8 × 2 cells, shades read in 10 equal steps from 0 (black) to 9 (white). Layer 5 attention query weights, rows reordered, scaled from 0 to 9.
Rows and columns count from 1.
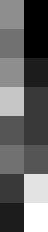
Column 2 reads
0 0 1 2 2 3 8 9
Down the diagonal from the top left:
5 0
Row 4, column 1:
7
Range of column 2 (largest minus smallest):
9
